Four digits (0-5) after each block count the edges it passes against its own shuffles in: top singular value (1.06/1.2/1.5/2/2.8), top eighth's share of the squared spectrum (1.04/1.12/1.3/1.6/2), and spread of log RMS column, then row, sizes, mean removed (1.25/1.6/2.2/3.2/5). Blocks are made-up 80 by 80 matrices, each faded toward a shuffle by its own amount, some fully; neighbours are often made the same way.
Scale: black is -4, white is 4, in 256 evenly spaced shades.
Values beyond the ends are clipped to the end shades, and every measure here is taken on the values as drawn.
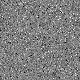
2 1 0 0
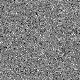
3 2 0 0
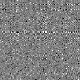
4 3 2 2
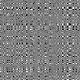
5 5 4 4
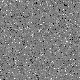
2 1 0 0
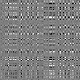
5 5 4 4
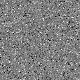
0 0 0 0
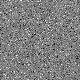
0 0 0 0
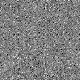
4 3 1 1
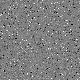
0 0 0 0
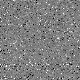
3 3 0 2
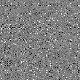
4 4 1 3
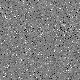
0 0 0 0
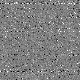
2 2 0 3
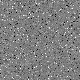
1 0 0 0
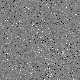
0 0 0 0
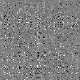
2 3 2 3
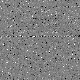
2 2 1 1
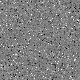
0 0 0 0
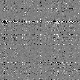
3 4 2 3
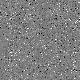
1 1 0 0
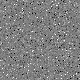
0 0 0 0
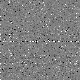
3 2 1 1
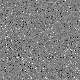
1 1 0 1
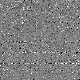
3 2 0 2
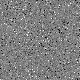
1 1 0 0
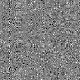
4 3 2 2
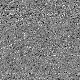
1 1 0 2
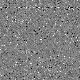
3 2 0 1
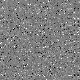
3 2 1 1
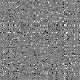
4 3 2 2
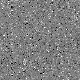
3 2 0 1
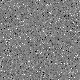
1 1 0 0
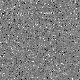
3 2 0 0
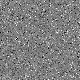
2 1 0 0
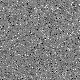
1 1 0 0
